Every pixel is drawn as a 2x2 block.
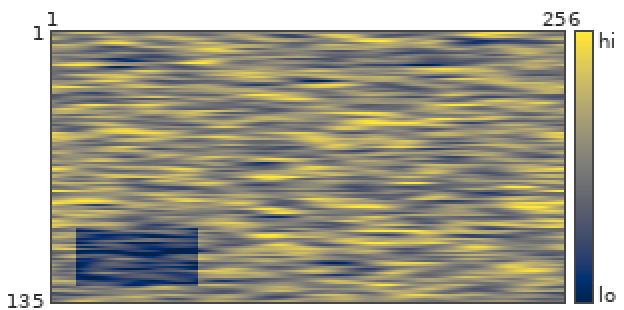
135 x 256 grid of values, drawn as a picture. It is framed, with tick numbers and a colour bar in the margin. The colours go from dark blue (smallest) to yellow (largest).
The bottom left is the ninth with the lowest average. Neither half mirrors the other. An odd patch, lower than its surroundings, sits in the bottom left. The grain runs across in streaks.
